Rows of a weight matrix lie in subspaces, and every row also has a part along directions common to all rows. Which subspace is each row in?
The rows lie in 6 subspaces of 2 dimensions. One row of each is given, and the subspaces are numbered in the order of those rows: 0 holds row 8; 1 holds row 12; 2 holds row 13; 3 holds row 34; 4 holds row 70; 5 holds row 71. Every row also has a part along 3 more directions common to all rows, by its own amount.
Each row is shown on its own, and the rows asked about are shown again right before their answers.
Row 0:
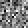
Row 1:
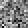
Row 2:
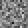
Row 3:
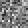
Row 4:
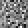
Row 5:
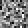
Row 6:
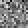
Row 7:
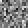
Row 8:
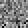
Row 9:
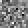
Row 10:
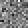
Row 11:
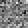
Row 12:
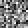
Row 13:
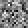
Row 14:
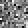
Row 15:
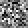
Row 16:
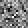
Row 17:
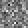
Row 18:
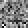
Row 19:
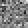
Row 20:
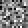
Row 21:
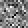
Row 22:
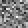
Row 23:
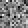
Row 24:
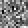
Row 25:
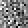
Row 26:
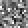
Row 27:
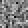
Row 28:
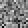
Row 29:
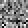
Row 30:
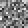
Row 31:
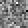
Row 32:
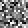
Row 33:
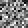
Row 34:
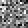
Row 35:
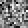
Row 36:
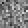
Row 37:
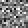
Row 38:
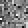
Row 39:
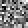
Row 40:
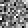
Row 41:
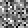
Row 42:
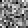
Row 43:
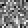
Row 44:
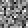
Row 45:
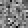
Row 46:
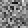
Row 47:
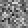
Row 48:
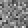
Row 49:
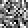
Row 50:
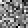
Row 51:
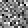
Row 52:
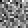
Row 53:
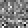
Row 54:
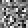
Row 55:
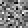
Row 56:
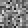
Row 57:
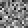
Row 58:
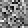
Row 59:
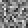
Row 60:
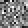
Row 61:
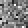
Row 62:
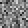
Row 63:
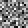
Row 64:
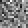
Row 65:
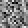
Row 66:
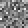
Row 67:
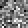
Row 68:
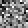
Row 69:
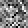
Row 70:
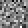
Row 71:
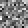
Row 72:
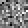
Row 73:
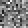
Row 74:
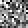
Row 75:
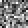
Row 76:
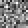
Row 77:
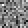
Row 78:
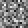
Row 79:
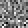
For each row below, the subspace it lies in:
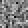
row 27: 1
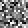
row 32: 4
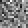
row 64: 1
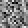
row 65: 2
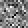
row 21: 2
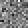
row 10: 2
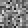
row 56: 1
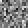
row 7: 4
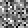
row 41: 0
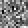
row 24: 1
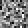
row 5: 4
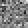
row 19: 3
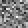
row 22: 3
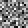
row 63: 5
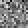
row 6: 1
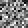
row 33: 5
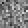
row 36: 3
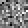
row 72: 3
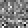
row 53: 0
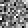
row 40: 5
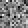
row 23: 5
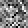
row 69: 2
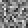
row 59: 4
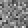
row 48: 5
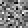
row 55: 3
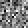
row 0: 2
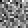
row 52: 1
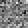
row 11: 3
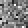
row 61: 5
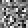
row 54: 4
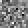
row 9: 4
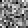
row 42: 1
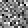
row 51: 5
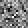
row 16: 2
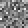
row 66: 5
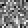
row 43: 0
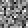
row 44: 4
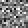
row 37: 3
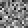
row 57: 5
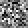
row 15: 2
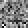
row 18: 0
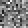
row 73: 1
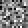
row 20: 4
